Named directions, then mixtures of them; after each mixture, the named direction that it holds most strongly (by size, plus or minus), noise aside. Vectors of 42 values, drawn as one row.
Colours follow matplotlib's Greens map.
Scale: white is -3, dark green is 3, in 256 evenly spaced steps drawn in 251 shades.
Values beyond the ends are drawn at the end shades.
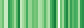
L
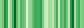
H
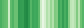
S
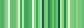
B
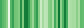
S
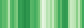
S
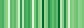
B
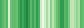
S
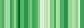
S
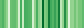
B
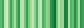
L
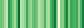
L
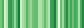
L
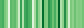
B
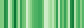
H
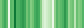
S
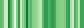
H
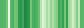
S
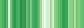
S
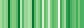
B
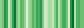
H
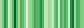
H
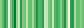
H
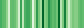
B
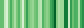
L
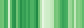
S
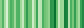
L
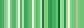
B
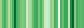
H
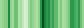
S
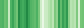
S
